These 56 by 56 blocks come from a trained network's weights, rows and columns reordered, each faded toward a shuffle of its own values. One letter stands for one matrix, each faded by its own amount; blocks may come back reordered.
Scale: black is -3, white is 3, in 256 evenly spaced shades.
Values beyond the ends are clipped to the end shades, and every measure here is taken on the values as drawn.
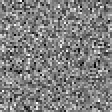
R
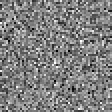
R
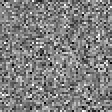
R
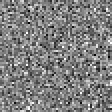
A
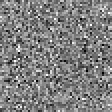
R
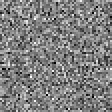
A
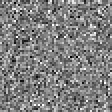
A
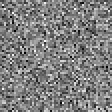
R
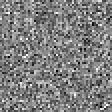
A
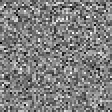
A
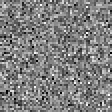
A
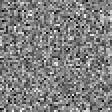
R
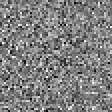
A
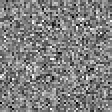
A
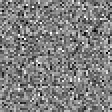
R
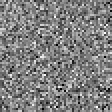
R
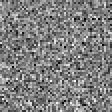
A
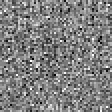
R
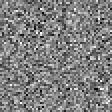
A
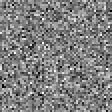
A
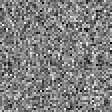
R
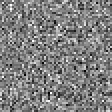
R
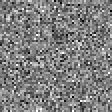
R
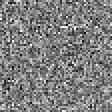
A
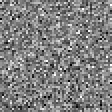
R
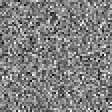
A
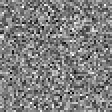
A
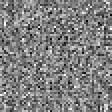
R
